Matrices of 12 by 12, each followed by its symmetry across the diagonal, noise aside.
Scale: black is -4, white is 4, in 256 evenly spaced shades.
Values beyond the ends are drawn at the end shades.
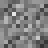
symmetric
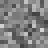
symmetric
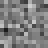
antisymmetric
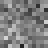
antisymmetric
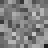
symmetric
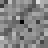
symmetric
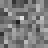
neither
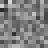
antisymmetric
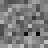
neither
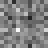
antisymmetric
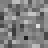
antisymmetric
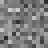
neither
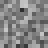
neither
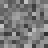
symmetric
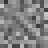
antisymmetric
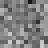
neither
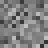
symmetric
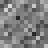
symmetric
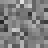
antisymmetric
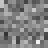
neither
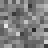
neither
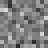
antisymmetric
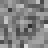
symmetric
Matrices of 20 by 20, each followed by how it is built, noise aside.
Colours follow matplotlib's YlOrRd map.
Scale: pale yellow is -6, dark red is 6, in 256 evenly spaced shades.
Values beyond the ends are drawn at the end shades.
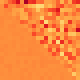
upper triangular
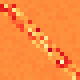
banded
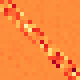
banded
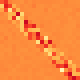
banded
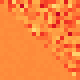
upper triangular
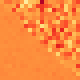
upper triangular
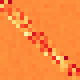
banded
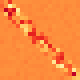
banded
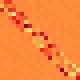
banded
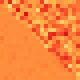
upper triangular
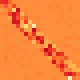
banded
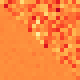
upper triangular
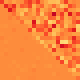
upper triangular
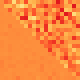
upper triangular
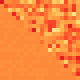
upper triangular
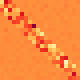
banded
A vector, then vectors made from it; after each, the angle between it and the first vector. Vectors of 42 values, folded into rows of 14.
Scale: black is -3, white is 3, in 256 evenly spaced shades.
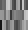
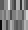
nearly parallel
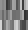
nearly opposite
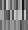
orthogonal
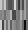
partly opposed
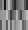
partly aligned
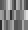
nearly parallel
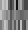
orthogonal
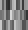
nearly opposite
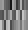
partly opposed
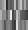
partly opposed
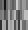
partly aligned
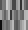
nearly parallel
